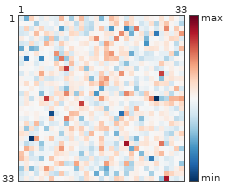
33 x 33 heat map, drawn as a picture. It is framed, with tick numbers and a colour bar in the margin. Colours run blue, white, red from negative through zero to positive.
Grain: fine. Average level on the scale: 50%. Histogram: heavy tails on both sides. Slope: none. Seam: none. Mirror symmetry: none.
